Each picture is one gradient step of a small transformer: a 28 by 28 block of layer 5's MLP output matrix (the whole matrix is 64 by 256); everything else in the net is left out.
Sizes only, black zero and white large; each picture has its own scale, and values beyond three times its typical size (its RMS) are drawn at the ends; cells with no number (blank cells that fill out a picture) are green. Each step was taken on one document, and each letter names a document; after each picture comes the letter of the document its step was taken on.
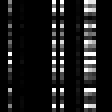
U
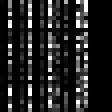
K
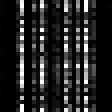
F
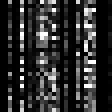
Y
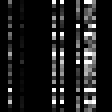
U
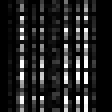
F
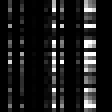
U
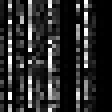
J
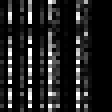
K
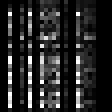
K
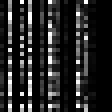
K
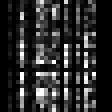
Y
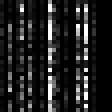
J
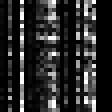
Y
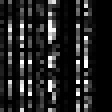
J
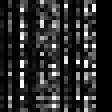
Y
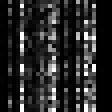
Y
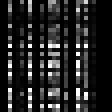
K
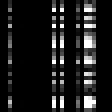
U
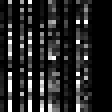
K
